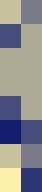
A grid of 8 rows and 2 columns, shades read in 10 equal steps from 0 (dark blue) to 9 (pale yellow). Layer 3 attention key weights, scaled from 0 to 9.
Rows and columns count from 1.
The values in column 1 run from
0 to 9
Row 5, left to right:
2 6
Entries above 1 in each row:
2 2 2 2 2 1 2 1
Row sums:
11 8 12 12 8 2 11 10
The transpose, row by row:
7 2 6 6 2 0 7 9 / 4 6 6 6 6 2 4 1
